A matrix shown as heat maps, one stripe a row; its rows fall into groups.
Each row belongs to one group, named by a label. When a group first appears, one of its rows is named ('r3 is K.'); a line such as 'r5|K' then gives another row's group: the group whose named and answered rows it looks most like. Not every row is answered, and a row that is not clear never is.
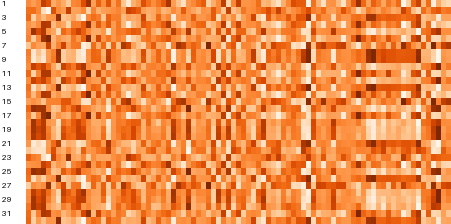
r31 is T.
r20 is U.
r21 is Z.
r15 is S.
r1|T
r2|S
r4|T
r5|U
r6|T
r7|S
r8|Z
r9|Z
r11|T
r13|Z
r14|T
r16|U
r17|T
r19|U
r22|Z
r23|S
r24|T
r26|Z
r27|S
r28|U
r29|U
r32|Z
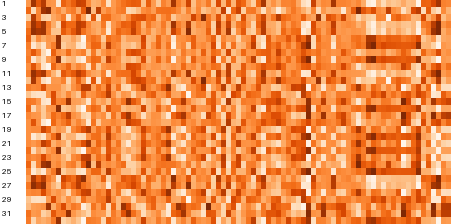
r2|T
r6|Z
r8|S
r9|Z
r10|S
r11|U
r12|S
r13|T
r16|Z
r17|S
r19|T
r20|Z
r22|Z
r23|T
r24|T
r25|Z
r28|T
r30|S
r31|S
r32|Z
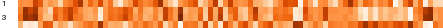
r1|T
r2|U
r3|U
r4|Z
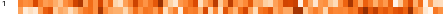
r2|Z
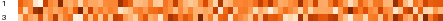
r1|S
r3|S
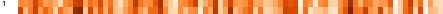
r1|T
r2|T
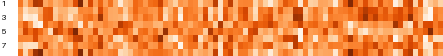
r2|Z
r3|Z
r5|U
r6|T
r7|Z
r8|T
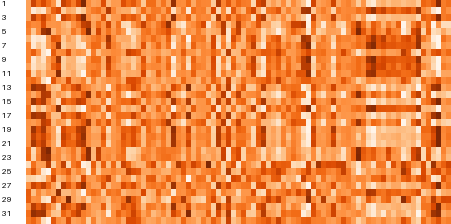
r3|U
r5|T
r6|Z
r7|Z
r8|S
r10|Z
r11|Z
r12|S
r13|U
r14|T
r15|U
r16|Z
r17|U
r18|T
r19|U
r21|U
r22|T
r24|S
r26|Z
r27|U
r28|Z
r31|U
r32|S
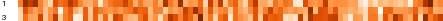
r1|U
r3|S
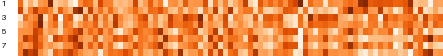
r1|Z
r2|T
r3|S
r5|T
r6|U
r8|U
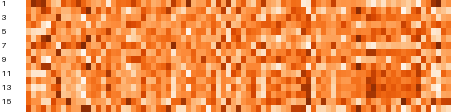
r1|U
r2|T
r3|Z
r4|S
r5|Z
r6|T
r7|U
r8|Z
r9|S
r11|Z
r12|Z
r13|Z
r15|S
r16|T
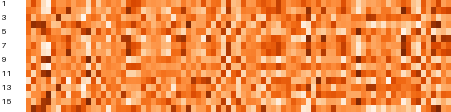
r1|S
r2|S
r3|Z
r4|U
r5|T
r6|S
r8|S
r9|T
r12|S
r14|S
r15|T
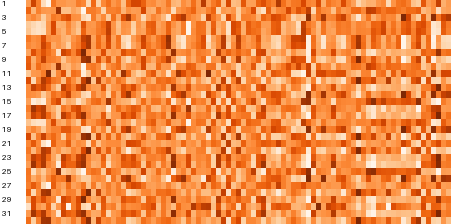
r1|S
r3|S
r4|Z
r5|Z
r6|T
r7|T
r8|U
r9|T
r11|S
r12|T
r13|U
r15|Z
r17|U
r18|Z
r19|S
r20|T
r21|S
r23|U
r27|S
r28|T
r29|U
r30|S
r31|U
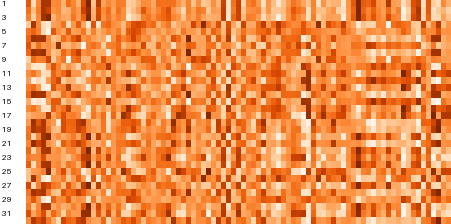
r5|S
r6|U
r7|Z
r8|U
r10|Z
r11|S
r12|Z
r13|S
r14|U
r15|Z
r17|S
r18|U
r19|U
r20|T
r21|U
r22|T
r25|S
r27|T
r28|U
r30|T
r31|T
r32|U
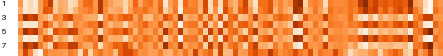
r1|Z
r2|Z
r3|U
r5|U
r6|Z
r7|U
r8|S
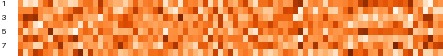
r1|Z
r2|T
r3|U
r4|S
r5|Z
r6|U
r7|S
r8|T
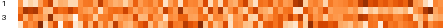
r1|Z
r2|U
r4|S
